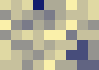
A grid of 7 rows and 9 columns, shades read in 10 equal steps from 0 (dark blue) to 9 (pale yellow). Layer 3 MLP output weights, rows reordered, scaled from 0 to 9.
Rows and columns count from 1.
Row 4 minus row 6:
-3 0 2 2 2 1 2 5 2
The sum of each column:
50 45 42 37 46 49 44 34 41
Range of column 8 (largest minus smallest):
5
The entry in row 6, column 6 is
8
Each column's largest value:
9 7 8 7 9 9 9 7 8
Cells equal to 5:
12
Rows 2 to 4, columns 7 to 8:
7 7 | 9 6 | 4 7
